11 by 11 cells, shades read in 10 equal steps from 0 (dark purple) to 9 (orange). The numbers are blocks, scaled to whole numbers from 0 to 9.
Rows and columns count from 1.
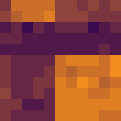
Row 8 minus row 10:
0 -1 1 2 1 0 -1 1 0 -2 -1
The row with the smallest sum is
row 5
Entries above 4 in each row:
4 4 0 0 0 6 6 6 6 6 6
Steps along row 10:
same down same up up same same same same same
